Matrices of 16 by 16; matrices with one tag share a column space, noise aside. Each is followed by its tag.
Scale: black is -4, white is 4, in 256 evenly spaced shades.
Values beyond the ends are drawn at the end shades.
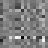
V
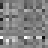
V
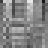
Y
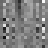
Y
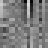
Y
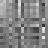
Y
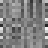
Y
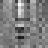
Y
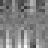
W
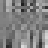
W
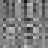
Y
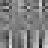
W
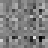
V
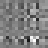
V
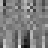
W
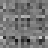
V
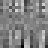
W
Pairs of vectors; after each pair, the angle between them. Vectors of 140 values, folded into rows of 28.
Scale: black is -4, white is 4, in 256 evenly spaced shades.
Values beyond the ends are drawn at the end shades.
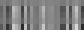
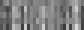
nearly parallel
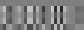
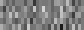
partly opposed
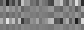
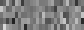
partly opposed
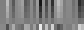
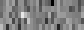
partly aligned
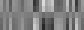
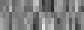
nearly opposite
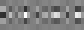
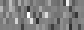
orthogonal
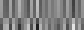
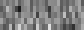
partly opposed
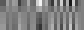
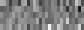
orthogonal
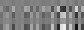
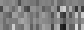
nearly opposite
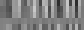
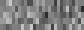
orthogonal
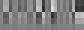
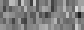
partly opposed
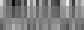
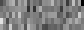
partly opposed
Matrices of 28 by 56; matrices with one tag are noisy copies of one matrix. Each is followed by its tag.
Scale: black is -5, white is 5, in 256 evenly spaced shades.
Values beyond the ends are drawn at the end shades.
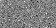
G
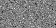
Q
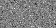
Q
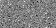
G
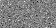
G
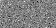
G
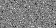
Q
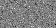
Q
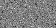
Q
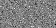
Q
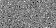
G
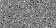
G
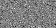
Q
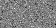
Q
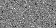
Q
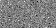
G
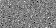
G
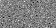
G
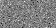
G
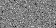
Q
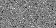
Q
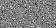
Q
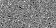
G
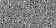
G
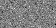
Q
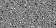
Q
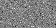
Q
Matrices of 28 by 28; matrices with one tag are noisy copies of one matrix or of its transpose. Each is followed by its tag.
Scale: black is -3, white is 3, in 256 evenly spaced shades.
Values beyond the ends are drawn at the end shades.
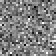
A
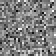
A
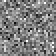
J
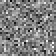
J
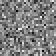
A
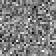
A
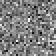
A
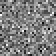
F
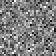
F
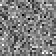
J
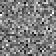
F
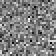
A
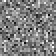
J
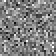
J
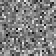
A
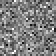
F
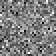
F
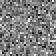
A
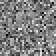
A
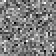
J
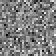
A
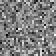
A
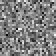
A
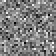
J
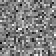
A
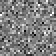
F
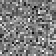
A
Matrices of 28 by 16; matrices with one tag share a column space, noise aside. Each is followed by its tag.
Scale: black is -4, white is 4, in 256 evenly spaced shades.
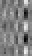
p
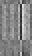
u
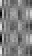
p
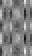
p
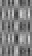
p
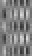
p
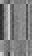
u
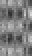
p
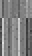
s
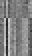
s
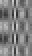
p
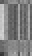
u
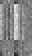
u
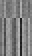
s
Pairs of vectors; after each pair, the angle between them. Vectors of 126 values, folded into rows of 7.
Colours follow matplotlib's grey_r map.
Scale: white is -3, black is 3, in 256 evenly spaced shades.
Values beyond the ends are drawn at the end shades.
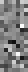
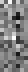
orthogonal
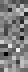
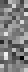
partly opposed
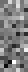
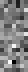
nearly opposite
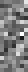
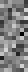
nearly opposite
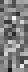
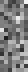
partly aligned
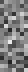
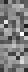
partly opposed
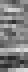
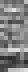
nearly parallel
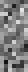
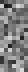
partly opposed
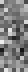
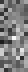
nearly opposite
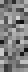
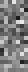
nearly opposite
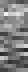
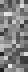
partly aligned
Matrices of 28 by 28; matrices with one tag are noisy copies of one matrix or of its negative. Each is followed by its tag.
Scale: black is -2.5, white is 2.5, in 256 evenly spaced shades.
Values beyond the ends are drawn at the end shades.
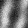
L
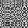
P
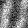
L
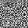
P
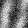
L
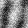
L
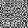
P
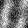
L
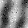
L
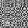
P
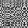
P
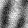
L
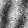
L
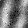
L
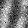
L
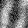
L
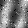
L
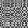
P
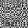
P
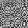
P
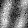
L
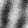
L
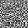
P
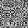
P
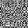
P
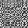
P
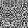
P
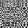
P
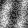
L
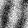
L
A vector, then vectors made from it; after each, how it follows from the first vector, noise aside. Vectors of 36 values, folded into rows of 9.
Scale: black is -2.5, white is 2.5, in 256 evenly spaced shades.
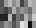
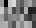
reversed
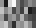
reversed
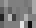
partly zeroed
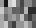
reversed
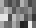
negated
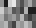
reversed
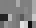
partly zeroed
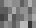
shrunk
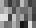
negated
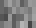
shrunk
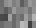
shrunk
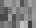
shrunk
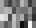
negated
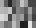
negated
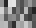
reversed
